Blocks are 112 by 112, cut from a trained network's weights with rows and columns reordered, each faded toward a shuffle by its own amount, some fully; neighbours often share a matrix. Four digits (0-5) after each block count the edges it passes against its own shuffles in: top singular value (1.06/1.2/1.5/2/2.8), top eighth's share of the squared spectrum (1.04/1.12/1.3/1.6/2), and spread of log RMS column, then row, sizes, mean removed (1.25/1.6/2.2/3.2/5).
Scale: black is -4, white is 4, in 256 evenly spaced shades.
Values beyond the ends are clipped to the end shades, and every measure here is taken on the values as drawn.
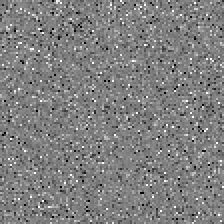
0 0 0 0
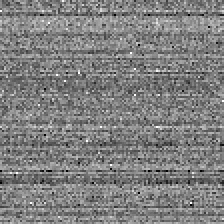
5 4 1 2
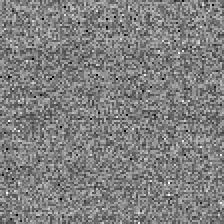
2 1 0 0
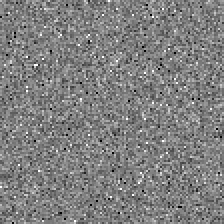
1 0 0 0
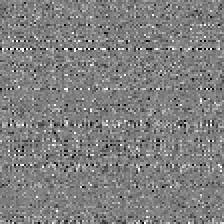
4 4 1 4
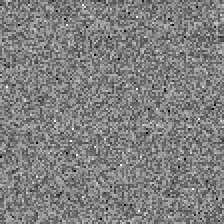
0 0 0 0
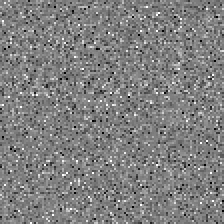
2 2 0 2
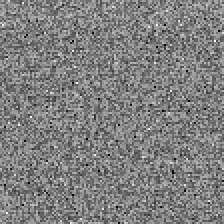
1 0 0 0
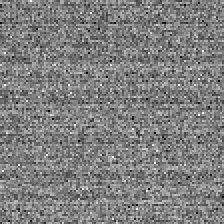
3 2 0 0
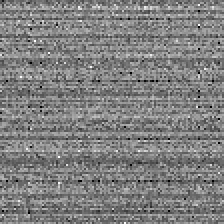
5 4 2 2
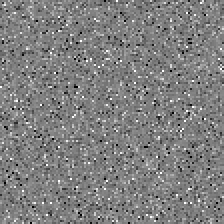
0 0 0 0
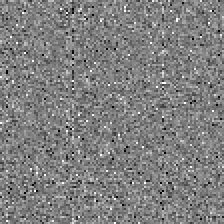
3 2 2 1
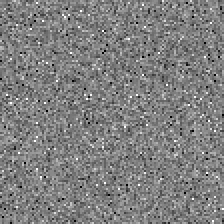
1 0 0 0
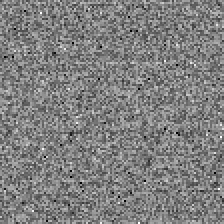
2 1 0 0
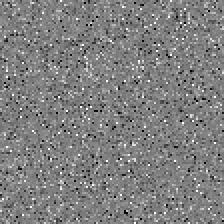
0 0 0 0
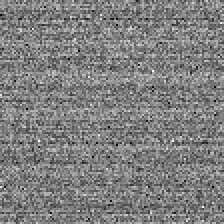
4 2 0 1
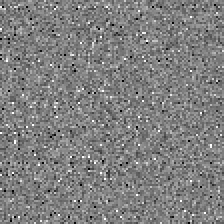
2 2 1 1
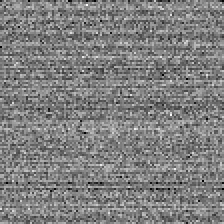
4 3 1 2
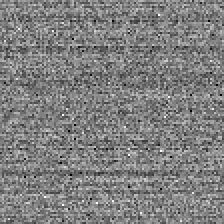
4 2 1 1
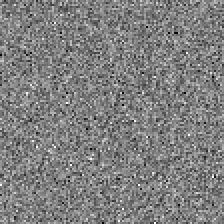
1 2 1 1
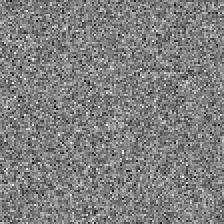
1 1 0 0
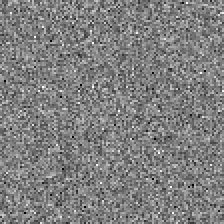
1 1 0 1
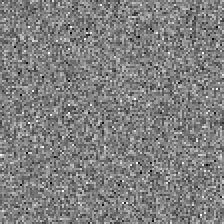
1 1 0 0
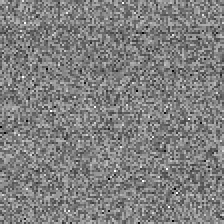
2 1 0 0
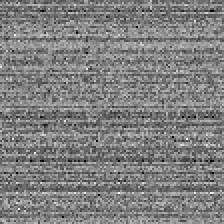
5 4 1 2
